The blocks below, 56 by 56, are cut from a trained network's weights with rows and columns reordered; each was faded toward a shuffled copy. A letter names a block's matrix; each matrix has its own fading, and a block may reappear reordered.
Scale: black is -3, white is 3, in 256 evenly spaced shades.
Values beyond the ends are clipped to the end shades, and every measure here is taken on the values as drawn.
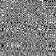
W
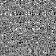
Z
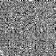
Z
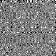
Z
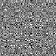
W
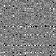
W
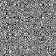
Z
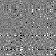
W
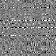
W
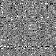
Z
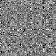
Z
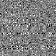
Z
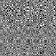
W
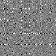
W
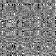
W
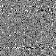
Z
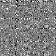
Z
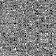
Z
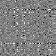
W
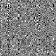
Z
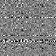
W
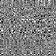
W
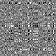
W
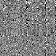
Z
